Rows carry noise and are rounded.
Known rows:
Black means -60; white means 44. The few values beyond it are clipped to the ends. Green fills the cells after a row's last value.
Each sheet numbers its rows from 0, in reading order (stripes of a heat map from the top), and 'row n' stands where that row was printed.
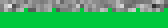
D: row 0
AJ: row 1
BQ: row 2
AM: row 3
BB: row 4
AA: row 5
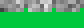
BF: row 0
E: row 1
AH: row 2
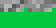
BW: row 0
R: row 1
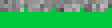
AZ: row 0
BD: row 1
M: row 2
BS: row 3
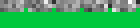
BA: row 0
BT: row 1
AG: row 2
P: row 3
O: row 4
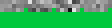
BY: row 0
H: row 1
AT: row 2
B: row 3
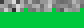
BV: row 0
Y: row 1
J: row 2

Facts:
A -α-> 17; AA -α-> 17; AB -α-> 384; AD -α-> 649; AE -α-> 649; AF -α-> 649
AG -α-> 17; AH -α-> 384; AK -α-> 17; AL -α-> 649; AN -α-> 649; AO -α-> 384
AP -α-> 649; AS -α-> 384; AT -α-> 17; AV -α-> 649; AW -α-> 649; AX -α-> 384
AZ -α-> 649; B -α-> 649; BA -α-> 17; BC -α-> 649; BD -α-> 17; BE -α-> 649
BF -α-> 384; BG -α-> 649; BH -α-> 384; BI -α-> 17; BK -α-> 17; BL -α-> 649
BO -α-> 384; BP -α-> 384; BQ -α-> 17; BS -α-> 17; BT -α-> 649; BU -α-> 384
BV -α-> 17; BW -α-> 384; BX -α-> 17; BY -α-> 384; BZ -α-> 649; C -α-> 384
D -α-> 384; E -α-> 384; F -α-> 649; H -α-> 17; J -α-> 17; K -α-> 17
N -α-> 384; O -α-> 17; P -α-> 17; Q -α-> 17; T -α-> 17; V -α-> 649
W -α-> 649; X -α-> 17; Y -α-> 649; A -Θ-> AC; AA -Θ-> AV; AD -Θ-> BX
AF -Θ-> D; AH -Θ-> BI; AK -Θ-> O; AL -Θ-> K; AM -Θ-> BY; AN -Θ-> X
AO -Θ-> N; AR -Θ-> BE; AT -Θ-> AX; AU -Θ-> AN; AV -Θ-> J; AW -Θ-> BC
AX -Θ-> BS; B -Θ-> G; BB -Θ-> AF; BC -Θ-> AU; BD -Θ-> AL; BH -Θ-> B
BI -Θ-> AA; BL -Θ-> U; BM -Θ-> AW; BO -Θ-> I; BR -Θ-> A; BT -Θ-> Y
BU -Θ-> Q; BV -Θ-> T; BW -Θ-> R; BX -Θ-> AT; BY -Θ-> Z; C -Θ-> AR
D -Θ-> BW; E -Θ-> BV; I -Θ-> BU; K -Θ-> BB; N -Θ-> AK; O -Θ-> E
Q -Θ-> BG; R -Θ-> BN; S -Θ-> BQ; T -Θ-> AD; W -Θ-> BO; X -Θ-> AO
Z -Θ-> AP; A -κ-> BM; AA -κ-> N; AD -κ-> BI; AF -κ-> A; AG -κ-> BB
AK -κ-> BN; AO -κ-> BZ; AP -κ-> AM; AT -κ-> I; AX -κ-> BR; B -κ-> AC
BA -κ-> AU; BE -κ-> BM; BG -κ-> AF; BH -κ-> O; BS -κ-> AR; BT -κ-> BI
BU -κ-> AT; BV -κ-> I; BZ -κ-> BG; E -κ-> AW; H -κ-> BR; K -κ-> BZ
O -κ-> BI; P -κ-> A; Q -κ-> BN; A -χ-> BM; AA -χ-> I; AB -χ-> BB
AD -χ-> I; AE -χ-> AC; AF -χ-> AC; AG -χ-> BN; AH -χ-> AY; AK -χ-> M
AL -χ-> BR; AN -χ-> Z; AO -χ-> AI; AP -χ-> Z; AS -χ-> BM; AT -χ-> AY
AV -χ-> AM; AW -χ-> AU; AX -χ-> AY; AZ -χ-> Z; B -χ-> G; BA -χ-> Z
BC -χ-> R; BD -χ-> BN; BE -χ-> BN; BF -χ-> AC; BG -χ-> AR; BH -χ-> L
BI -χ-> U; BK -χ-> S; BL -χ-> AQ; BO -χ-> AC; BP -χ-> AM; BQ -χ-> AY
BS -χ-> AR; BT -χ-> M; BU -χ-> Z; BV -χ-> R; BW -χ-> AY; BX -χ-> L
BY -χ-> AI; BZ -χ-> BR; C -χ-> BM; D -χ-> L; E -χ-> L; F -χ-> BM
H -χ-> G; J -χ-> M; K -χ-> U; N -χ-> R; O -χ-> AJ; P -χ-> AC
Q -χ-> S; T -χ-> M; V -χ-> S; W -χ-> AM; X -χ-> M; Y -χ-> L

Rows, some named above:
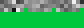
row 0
AT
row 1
AL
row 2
BT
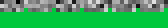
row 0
I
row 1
BO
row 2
BU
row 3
AF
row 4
A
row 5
K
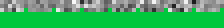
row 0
BX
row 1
C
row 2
O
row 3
Q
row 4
BR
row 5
AX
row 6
AD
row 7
N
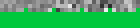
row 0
S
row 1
Z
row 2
BN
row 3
BM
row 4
T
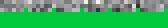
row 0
X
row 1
BR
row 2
AC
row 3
AX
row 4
P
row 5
AY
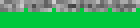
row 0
Y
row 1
AU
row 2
AV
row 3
BC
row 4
AN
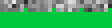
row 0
K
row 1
AZ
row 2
AK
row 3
P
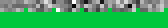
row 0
AW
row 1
BH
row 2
BI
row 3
BU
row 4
AF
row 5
L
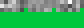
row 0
Q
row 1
S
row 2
AO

